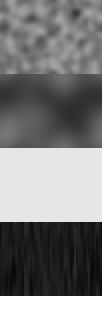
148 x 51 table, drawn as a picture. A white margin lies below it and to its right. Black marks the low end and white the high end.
The table splits into 4 rows of 1 panel. Panel 1,1: middling, blotchy. Panel 2,1: low, smooth. Panel 3,1: very high, flat. Panel 4,1: very low, streaked downward, faint in contrast.
